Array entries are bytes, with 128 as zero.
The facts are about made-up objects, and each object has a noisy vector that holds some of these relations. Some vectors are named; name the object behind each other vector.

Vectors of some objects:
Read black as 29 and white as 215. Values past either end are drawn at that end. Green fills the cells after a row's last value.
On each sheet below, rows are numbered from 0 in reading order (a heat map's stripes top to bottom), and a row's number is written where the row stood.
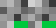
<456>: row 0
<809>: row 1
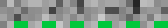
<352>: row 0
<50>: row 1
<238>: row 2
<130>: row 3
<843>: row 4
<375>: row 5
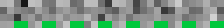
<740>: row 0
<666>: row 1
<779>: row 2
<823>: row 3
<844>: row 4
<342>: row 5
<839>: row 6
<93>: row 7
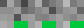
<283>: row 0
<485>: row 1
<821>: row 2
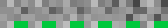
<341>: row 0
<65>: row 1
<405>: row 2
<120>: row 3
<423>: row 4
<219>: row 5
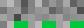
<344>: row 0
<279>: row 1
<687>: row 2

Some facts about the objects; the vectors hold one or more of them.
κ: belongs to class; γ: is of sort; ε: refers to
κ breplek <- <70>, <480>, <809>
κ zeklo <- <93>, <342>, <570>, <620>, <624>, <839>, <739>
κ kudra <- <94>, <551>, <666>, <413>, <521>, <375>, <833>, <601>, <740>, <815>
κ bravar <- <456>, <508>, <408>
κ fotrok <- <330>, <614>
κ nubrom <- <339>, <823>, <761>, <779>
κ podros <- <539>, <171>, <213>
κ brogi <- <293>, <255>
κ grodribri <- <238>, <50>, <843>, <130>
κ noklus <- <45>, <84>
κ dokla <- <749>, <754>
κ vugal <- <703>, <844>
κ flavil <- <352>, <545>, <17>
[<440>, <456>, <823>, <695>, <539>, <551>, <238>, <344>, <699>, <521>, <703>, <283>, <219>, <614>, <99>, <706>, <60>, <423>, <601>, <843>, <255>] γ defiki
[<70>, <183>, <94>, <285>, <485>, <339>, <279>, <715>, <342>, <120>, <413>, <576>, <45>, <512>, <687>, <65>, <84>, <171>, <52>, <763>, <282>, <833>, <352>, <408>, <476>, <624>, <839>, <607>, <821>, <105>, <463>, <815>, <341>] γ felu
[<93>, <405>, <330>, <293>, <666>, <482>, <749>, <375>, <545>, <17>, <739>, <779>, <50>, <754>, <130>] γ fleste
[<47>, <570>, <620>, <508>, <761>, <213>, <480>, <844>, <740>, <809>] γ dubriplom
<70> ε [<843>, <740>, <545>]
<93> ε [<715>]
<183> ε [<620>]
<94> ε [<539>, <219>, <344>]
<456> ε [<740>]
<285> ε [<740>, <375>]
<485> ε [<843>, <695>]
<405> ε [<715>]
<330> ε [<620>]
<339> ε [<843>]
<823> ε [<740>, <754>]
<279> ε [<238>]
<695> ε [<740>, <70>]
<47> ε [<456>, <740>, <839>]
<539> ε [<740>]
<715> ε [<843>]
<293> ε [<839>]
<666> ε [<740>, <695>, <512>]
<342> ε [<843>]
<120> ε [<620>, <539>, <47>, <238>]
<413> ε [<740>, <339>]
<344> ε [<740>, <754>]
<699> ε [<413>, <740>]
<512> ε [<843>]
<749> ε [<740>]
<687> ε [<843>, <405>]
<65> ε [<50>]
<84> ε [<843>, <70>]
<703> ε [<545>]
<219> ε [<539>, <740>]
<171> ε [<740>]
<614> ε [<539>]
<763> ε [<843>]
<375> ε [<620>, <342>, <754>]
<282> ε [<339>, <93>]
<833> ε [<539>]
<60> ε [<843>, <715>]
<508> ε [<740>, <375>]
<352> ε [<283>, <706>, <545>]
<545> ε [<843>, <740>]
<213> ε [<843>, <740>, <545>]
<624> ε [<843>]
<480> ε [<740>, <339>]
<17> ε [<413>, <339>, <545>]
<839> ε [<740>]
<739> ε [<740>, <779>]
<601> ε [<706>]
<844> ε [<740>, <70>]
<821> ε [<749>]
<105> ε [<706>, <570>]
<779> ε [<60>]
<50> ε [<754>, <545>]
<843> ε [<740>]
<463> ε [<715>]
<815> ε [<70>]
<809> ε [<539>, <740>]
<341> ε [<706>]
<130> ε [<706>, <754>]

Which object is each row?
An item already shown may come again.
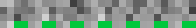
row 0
<749>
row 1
<93>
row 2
<339>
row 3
<93>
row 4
<706>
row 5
<706>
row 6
<703>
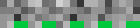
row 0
<84>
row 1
<413>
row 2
<480>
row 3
<508>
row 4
<703>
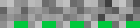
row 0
<739>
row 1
<779>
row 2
<413>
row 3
<823>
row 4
<539>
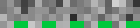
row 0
<60>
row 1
<408>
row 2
<45>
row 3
<614>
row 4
<809>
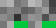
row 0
<545>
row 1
<213>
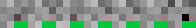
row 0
<17>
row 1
<463>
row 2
<754>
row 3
<815>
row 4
<815>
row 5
<330>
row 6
<255>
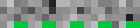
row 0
<285>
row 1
<843>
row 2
<50>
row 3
<405>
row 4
<293>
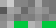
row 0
<839>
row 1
<482>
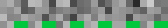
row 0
<601>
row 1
<47>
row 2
<70>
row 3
<715>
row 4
<761>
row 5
<171>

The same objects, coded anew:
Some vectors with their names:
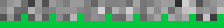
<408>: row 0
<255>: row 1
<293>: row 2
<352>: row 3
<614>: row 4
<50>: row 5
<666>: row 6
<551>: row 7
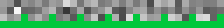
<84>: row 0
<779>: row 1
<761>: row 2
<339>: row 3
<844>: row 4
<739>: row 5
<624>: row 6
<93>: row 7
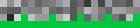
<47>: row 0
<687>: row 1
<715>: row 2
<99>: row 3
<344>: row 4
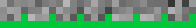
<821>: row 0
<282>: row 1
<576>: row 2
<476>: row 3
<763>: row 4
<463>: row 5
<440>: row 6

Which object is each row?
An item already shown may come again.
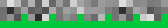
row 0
<761>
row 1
<508>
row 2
<375>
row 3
<293>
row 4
<761>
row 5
<93>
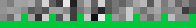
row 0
<293>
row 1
<508>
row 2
<706>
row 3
<809>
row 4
<17>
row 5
<171>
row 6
<70>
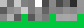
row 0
<413>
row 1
<754>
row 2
<60>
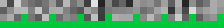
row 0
<815>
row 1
<456>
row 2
<482>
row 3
<706>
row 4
<60>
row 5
<779>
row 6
<843>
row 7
<130>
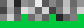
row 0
<843>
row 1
<45>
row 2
<238>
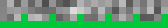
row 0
<749>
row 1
<405>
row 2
<823>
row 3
<330>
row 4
<545>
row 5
<539>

